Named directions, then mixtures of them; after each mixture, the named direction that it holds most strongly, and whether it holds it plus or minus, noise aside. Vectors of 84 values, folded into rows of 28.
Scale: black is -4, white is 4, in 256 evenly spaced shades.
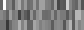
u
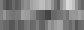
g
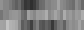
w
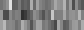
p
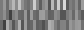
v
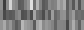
p, plus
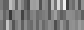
v, plus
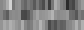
g, minus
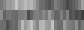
w, minus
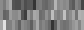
p, plus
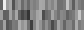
u, plus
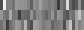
u, plus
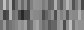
u, plus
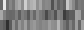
u, plus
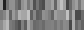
u, minus
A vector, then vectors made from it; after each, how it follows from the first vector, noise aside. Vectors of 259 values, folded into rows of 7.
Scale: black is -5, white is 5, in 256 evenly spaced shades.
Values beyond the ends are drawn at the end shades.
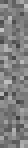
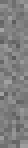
shrunk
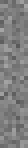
shrunk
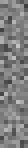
negated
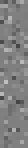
partly zeroed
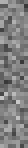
negated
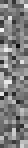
scaled up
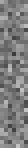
wrapped around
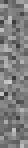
copied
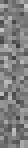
copied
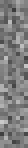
wrapped around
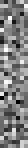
scaled up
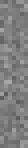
shrunk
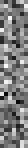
scaled up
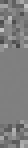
partly zeroed
